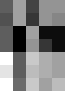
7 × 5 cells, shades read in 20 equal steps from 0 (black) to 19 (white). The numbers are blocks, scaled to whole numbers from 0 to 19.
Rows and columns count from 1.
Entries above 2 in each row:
5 5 2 3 5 5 5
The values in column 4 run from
1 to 13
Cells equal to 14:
2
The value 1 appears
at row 3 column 4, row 3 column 5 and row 4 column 5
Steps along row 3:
down up down same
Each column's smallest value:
6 0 4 1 1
